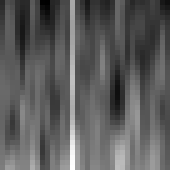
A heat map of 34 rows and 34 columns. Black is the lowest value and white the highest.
The field climbs toward the bottom. The grain runs up and down. Column 15 differs from the columns beside it.
